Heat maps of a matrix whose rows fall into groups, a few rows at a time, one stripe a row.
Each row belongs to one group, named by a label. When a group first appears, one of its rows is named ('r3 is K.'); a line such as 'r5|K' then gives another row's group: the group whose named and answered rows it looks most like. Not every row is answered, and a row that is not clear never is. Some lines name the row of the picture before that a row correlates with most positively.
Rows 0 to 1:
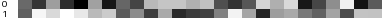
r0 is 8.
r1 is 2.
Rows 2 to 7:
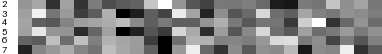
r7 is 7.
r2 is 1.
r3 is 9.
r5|9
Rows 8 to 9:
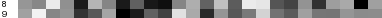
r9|9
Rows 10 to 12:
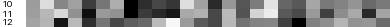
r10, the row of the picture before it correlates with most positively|9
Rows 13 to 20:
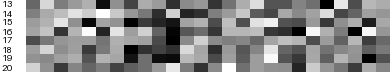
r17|7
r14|2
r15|9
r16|2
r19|9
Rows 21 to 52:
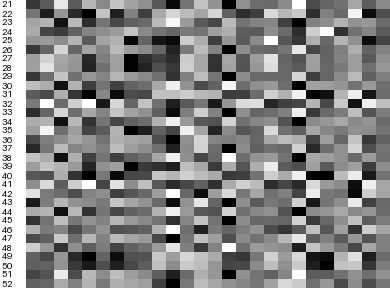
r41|2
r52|7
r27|9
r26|7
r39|9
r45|7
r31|8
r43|7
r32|2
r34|1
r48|1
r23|1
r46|1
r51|7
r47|7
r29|7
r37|7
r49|8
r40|8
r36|7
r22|8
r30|1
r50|8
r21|7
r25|9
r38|1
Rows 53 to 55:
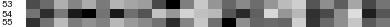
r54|8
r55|7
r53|7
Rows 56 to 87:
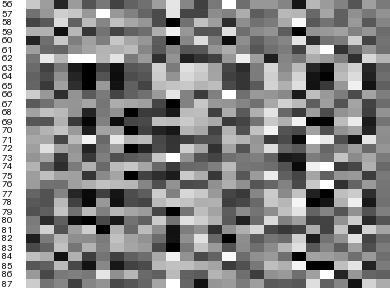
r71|2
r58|7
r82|7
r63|8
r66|1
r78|8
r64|8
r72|9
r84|1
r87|1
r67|7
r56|1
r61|2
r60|7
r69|8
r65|8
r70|9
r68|9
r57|2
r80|8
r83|7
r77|8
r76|2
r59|1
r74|2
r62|2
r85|8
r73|1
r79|7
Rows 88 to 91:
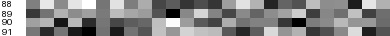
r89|7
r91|8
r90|1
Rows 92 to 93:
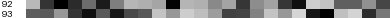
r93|8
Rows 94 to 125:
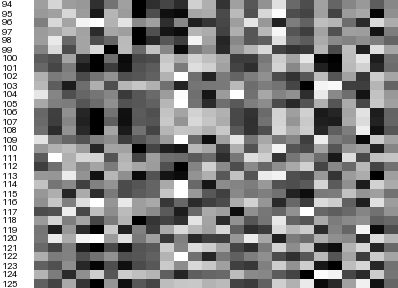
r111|2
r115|1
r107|8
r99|2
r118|9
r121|8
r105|1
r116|2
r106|8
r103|2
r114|1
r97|9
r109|1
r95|9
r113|9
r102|1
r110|9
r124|2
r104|1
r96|2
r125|8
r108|8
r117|7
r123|8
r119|8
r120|2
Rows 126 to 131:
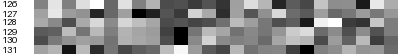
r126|2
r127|9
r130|7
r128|2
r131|1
